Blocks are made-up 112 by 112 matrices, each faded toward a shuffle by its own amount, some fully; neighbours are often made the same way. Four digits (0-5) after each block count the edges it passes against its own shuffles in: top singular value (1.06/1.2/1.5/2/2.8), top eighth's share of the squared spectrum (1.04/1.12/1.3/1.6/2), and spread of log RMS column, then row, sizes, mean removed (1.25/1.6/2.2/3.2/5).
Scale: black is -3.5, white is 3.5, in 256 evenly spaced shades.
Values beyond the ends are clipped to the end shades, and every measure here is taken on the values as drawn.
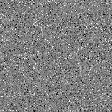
3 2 0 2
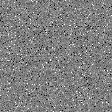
3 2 1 1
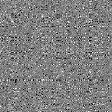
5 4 2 3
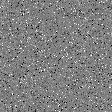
0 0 0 0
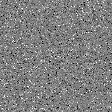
3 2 0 1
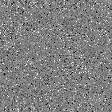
2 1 0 1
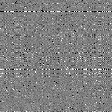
5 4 2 3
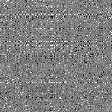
5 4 2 3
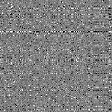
5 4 2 3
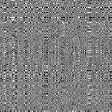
5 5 3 4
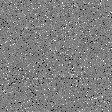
2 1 0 0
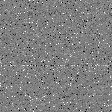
2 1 0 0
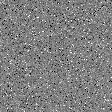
0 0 0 0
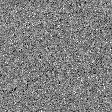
0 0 0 0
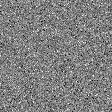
0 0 0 0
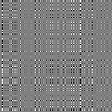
5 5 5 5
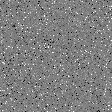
0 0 0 0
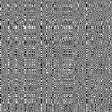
5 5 4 3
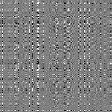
5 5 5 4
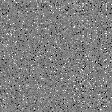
3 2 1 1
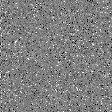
3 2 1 1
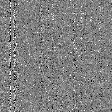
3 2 3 0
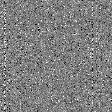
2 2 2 0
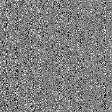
1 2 4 0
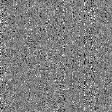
2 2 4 0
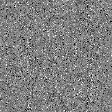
1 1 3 0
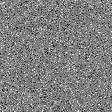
2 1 0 0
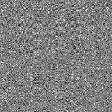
4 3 2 2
